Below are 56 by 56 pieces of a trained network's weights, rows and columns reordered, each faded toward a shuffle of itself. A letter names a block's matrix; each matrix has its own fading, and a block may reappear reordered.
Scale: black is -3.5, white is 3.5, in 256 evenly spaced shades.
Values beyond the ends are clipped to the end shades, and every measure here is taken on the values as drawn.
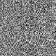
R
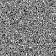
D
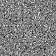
D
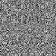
R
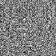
R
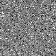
D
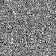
D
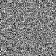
R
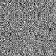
R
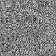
R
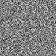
R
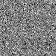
D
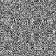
R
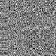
R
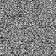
R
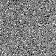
D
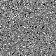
D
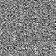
R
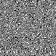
D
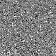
D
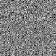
R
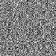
R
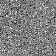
D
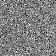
D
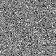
D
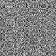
R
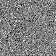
D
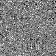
D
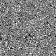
D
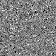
D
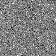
D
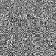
R
